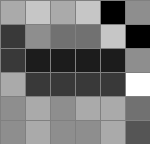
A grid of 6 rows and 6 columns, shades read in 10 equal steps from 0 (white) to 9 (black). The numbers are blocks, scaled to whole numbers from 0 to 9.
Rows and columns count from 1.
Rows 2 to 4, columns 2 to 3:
4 5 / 8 8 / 7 7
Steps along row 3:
up same same same down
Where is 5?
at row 2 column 3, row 2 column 4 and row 5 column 6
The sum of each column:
28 27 31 29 32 28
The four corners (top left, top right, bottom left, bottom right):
3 4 4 6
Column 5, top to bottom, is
9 2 8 7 3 3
